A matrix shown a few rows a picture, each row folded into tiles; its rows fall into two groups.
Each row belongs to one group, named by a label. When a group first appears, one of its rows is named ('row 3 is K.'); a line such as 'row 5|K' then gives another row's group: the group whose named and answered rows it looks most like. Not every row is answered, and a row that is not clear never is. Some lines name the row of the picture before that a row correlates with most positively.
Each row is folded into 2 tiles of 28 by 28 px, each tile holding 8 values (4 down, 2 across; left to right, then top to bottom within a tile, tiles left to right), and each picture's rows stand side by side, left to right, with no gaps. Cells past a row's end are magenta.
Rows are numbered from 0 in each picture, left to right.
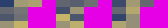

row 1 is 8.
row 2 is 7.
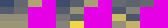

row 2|8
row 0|8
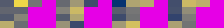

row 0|7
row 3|7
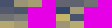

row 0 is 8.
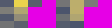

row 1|7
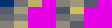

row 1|7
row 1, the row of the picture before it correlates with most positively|1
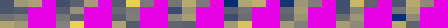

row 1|8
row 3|7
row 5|7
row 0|8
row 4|8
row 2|7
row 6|7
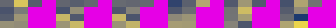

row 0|7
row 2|8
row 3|8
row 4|7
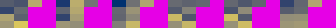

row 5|8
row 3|8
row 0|8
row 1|7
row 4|8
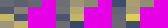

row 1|7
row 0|8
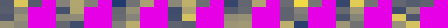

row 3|7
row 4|8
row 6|7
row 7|8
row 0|7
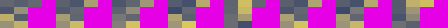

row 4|7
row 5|8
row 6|8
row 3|8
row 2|8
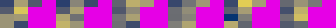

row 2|7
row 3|8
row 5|7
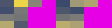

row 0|7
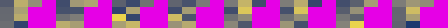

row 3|8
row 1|8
